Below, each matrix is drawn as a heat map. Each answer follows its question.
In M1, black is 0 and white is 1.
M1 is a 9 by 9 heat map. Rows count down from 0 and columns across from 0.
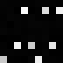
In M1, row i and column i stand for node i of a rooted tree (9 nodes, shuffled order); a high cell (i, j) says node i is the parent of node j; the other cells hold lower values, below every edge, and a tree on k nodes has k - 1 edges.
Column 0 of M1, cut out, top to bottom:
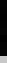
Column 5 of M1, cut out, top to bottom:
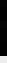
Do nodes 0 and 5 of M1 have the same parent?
yes
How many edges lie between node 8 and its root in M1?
1
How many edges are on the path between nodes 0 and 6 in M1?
3
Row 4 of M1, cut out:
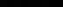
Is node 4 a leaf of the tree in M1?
yes
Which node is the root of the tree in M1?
1
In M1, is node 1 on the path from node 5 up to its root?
yes
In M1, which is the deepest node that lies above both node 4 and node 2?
6
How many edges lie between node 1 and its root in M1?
0
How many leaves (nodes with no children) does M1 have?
6
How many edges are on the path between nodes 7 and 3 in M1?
3
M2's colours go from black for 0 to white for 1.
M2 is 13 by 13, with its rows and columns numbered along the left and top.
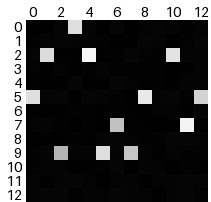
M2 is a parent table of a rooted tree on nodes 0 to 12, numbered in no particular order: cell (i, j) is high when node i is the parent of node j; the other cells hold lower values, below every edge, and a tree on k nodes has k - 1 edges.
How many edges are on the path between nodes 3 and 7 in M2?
4
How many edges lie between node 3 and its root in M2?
3
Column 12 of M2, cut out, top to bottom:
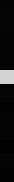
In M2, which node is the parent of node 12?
5
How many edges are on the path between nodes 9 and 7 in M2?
1
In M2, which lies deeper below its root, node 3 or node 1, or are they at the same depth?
node 3
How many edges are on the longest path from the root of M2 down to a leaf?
3
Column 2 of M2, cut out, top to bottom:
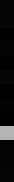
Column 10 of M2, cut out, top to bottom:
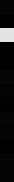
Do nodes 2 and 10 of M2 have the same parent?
no
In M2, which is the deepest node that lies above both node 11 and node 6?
7
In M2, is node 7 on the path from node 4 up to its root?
no
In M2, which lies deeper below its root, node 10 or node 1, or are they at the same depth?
the same depth
